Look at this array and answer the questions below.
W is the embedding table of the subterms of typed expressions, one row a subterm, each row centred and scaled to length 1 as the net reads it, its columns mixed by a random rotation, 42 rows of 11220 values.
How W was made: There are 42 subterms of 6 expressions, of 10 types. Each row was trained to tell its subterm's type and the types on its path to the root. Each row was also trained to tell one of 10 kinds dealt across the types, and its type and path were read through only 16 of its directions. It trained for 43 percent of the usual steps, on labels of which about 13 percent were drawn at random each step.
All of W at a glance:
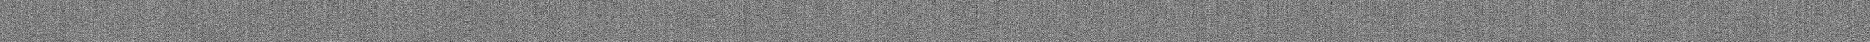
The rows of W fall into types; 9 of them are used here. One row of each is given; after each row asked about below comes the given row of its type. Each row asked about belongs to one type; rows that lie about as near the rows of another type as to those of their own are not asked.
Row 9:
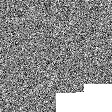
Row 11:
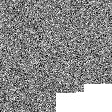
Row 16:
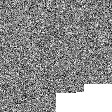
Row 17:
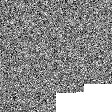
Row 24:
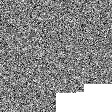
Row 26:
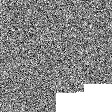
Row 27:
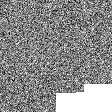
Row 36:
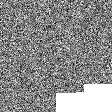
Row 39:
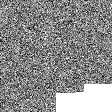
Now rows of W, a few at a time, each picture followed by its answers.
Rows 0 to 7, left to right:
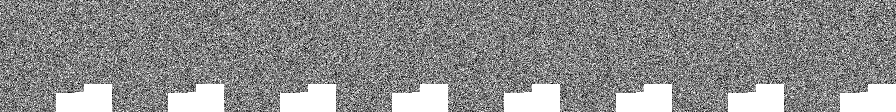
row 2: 17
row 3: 27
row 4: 17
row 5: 16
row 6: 27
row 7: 36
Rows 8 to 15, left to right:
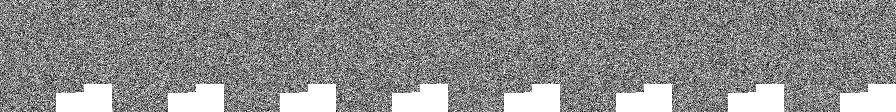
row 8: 27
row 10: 27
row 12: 36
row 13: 27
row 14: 36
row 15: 9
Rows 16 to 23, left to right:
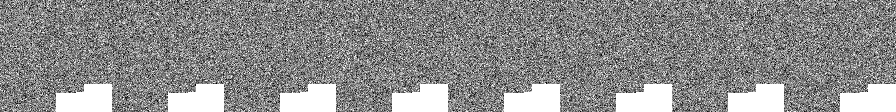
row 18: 16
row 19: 26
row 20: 16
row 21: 36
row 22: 9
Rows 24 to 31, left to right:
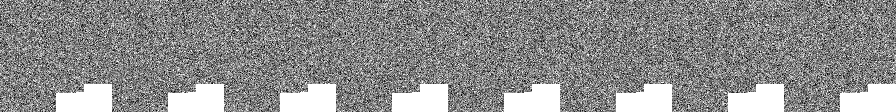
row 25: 11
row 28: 16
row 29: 17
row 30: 39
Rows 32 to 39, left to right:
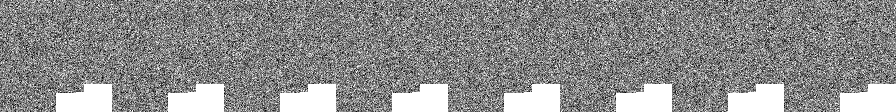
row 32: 39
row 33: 11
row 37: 11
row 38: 16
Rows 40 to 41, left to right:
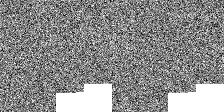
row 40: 11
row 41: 26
